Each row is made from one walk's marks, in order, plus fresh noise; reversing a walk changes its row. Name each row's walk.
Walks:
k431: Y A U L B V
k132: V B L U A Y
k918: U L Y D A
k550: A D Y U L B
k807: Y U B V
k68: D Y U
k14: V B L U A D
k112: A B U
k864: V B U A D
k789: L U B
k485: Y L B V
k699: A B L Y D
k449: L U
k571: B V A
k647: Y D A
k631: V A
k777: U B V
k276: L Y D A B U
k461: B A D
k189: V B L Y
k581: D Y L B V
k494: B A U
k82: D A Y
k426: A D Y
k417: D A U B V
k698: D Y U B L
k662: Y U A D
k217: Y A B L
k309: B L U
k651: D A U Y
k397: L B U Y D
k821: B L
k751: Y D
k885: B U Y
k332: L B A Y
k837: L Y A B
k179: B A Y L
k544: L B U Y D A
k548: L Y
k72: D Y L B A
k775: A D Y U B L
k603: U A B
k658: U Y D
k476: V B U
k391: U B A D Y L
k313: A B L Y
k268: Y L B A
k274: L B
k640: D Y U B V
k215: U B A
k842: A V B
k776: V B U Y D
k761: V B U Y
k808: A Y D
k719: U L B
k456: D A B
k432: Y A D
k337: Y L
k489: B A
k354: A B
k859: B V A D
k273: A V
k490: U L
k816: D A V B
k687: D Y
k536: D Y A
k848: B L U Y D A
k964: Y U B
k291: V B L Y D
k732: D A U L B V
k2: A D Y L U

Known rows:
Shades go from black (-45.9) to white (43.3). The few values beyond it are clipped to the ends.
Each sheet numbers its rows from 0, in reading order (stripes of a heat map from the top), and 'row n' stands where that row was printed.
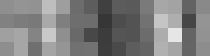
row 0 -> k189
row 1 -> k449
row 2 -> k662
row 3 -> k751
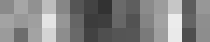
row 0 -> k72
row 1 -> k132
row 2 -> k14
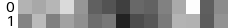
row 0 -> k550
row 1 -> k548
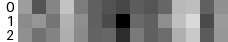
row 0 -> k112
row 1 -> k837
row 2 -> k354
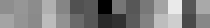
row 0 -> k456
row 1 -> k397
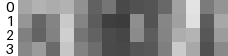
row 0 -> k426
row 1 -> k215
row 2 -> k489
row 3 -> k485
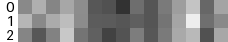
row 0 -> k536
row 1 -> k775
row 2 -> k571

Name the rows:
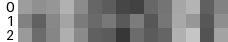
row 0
k699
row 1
k821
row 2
k842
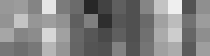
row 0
k431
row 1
k687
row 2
k761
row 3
k631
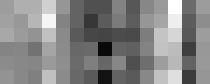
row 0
k918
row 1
k848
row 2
k640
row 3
k274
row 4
k490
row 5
k789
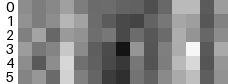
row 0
k273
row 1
k291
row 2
k337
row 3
k603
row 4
k494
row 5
k268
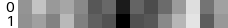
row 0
k82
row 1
k332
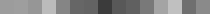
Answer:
k313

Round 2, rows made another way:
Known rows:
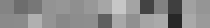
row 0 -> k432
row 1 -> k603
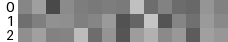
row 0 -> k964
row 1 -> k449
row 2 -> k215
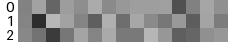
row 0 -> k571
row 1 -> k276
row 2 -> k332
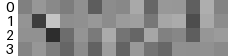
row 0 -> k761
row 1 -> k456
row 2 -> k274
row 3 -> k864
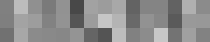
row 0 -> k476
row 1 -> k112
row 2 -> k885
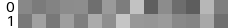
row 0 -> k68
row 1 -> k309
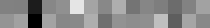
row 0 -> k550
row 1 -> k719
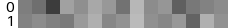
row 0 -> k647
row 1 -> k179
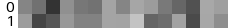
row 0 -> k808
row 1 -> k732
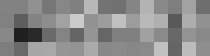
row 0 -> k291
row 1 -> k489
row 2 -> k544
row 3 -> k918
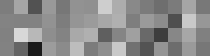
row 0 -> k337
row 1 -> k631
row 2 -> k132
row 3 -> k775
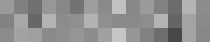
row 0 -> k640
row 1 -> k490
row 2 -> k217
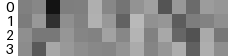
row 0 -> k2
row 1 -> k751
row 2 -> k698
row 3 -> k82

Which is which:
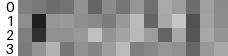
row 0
k776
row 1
k651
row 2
k461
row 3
k354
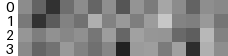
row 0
k397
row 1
k848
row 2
k687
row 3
k658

